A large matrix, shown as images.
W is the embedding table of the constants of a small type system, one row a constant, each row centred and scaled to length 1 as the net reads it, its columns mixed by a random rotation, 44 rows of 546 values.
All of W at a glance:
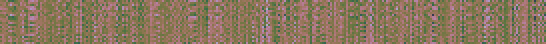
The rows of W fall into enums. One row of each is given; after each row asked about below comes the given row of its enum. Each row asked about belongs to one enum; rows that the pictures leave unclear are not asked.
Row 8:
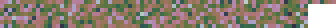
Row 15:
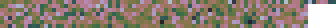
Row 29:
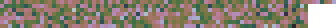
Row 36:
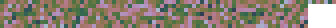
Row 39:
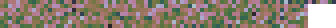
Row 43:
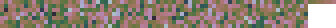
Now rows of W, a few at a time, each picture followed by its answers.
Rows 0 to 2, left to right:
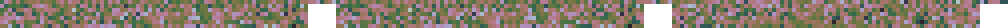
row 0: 29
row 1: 29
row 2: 15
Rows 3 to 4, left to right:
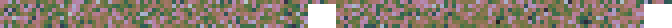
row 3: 8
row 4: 15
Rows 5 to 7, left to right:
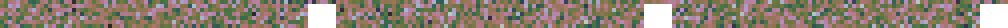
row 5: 39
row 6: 43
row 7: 8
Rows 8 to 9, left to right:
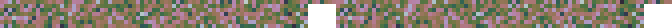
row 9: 8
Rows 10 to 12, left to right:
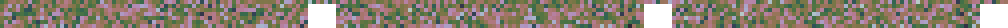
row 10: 36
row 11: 29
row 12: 8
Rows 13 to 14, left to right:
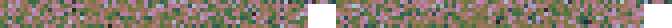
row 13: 39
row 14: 15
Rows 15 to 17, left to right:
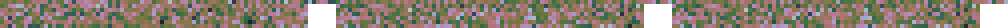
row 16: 29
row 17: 29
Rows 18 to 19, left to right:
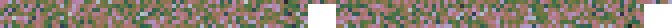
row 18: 8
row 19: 29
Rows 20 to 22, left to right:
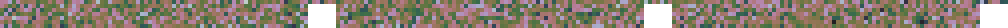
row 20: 8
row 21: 36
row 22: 15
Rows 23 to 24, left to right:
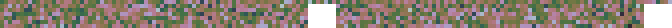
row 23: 36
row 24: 29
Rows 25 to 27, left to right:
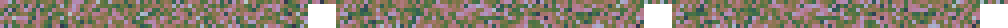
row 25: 8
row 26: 36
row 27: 36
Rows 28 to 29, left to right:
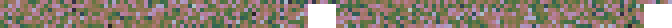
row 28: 39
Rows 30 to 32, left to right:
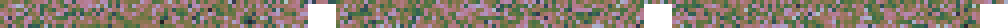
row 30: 15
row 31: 36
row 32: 29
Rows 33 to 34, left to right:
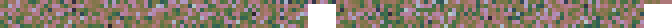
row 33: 39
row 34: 43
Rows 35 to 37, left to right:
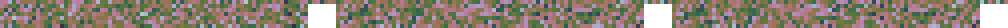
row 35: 8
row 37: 36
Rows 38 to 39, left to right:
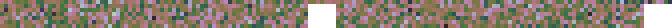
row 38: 43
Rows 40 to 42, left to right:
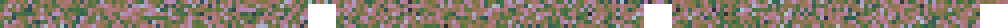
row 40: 36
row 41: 39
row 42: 43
